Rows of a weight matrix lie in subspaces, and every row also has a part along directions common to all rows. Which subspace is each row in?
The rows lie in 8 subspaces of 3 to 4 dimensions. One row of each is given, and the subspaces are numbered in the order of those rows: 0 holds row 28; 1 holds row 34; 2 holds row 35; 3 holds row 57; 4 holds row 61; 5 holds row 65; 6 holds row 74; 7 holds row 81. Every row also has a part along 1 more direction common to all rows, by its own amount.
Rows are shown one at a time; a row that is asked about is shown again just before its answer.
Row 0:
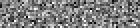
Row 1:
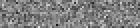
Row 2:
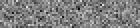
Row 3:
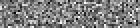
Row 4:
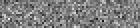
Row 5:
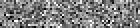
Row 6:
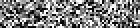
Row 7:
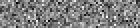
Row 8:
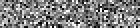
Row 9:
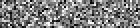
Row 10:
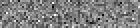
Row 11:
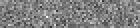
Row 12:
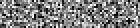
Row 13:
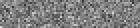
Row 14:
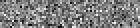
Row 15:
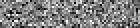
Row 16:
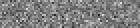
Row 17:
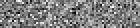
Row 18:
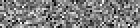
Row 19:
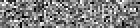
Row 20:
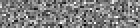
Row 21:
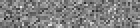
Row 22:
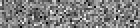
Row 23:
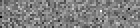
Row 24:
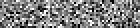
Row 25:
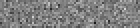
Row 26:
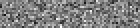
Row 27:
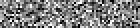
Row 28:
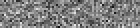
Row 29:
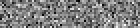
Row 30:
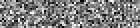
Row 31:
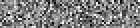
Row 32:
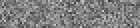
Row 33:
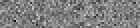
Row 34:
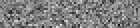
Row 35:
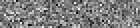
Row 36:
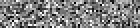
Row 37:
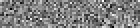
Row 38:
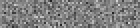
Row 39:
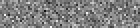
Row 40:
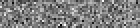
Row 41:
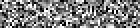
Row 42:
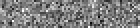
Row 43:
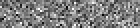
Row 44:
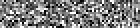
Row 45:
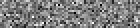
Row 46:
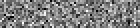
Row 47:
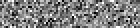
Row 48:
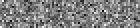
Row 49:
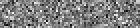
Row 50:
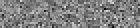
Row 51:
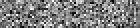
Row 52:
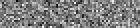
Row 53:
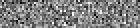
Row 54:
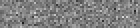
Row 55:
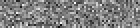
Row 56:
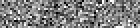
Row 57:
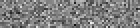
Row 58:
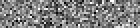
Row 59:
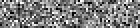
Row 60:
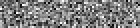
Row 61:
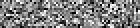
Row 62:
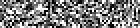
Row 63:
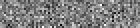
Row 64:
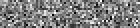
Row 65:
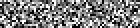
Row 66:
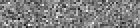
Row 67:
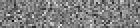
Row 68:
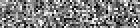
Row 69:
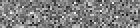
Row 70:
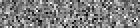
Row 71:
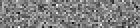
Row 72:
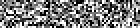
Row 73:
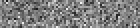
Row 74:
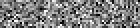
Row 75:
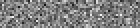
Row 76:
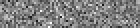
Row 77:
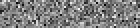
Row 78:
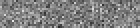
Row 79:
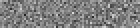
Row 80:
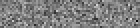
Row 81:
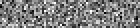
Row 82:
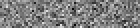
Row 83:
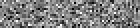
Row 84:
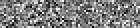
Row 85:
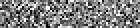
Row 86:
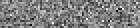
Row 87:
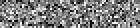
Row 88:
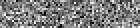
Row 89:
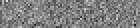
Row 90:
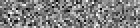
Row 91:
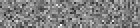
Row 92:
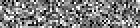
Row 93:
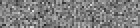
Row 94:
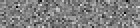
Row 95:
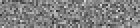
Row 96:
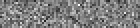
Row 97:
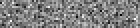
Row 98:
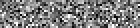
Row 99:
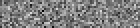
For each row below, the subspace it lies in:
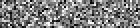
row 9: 3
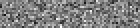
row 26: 0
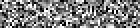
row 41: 6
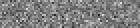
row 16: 0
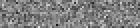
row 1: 1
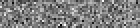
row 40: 6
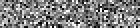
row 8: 1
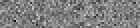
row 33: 2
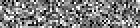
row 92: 2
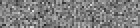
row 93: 7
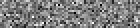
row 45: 7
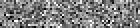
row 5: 6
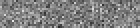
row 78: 1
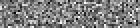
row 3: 0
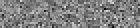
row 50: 1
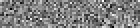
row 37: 4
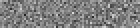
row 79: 4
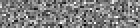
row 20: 0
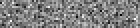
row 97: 7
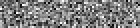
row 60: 0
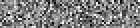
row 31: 6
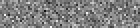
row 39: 4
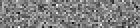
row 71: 5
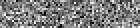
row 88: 1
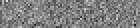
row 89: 5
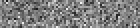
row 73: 5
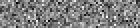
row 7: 2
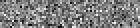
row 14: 4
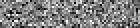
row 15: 1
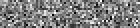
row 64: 4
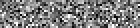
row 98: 1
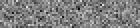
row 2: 2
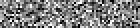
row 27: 3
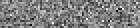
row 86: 4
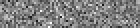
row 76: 2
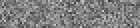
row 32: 7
